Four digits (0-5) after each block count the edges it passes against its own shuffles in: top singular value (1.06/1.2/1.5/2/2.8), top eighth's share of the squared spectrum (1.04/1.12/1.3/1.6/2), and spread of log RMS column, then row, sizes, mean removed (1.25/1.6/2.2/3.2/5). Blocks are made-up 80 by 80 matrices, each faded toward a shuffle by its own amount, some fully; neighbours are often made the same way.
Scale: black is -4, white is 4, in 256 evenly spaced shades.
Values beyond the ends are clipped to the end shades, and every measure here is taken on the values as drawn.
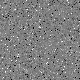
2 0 0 0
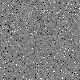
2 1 0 0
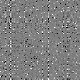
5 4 2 2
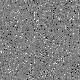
2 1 0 0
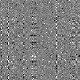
5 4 3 2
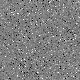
1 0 0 0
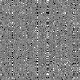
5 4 3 2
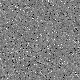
0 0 0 0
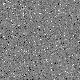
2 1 0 0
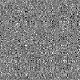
4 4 2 2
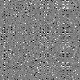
4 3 2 2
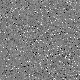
2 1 0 0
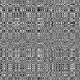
5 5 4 4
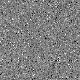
3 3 1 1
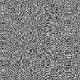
4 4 2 2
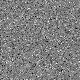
0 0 0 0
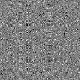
4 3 2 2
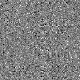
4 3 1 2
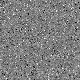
2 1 0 0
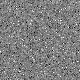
2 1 0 0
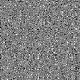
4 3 1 1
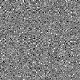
4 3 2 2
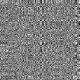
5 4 3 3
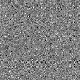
4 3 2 2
